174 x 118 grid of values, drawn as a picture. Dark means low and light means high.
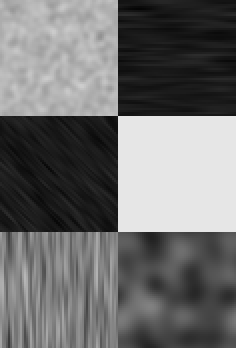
The table splits into 3 rows of 2 panels. Panel 1,1: high, blotchy, faint in contrast. Panel 1,2: very low, streaked across, faint in contrast. Panel 2,1: very low, slanting down to the right, faint in contrast. Panel 2,2: very high, flat. Panel 3,1: middling, streaked downward. Panel 3,2: low, smooth.
